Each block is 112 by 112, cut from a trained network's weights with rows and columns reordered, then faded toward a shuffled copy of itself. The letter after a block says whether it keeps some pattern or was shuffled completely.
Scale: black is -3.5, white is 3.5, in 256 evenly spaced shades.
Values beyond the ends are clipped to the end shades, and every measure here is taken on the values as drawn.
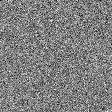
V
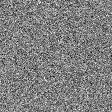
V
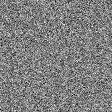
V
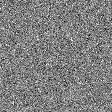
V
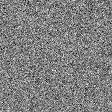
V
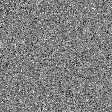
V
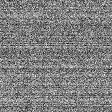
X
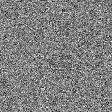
X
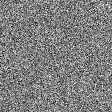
V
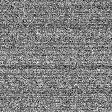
X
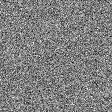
V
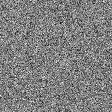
V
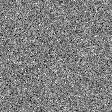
V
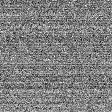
X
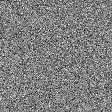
V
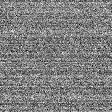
X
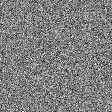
X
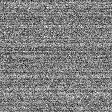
X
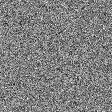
V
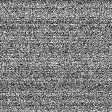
X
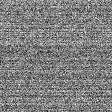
X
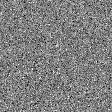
V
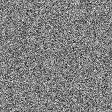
V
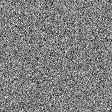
V
